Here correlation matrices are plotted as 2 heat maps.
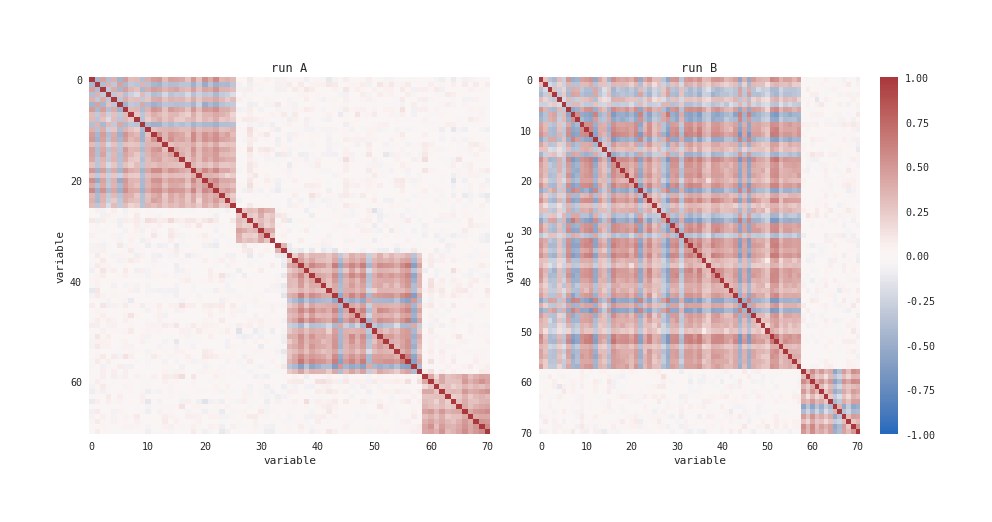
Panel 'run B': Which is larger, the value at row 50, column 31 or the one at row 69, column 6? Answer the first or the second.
the second
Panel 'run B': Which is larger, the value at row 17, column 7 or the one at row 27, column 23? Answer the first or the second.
the second
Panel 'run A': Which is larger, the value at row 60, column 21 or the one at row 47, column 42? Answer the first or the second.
the second
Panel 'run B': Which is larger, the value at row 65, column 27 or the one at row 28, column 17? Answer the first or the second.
the first
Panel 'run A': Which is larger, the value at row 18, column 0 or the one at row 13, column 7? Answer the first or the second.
the first
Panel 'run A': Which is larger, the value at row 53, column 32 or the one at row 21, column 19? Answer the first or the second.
the second
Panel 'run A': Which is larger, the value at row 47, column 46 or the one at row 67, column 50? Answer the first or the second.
the first
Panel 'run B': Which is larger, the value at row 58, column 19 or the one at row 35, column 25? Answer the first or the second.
the second
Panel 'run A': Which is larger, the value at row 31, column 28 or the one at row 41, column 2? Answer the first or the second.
the first
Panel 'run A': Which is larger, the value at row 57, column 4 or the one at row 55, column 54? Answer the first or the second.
the second
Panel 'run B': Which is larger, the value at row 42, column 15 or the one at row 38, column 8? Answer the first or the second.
the first
